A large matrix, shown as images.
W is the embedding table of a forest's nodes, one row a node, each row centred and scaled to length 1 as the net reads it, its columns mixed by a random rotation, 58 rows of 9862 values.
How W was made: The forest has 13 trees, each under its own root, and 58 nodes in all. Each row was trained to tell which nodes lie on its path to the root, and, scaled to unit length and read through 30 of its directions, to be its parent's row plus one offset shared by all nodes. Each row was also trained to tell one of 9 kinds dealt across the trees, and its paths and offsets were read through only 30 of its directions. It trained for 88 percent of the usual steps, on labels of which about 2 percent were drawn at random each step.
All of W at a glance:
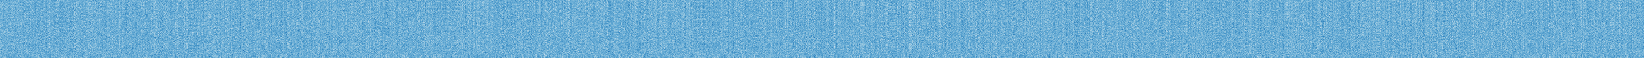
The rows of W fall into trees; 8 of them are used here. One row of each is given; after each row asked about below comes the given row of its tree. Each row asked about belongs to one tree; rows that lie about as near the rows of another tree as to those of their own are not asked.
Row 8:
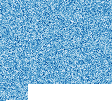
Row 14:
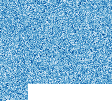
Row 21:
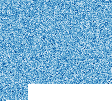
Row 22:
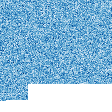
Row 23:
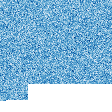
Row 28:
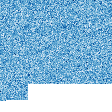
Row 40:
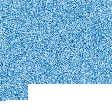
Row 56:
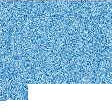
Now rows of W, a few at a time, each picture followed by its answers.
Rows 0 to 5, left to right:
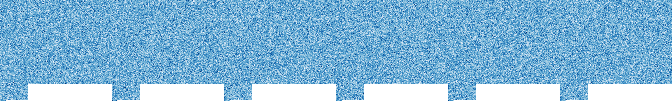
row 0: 14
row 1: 40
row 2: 8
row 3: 22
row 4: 8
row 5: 8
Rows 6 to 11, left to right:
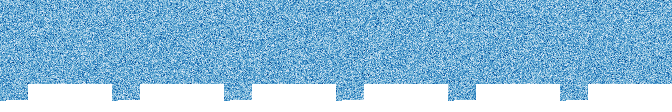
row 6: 22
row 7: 22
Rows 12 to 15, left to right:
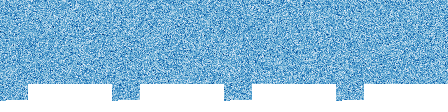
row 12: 22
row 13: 8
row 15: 21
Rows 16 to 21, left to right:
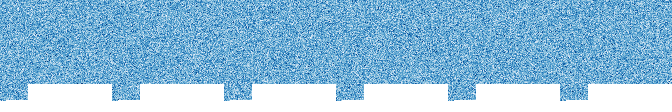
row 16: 14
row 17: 22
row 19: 40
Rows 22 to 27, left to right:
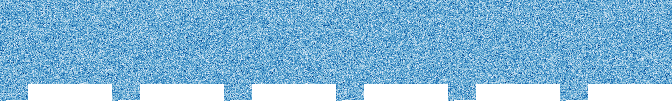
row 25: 8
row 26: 21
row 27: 23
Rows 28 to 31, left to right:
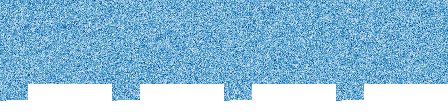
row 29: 22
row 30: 8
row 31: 8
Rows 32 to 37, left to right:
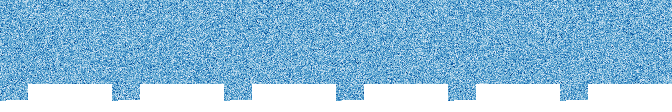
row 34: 28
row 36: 21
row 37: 56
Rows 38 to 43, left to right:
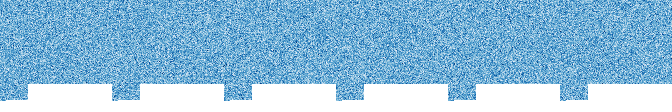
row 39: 14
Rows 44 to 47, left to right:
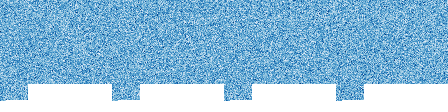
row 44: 22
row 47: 22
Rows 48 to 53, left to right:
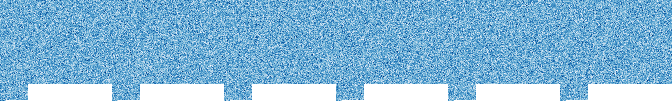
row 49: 28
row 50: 21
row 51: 8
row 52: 23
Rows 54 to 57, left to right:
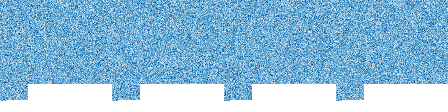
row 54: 56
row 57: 56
